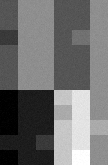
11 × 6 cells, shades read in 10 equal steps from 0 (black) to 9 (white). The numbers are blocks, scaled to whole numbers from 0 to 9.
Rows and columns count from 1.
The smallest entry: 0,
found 4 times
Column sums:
18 35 36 52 60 56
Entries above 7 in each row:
0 0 0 0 0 0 1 1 1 1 1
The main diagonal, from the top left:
3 5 5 3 3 5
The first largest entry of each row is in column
2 2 2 2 2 2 5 5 5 5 5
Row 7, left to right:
0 1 1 7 8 5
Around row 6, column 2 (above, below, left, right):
5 1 3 5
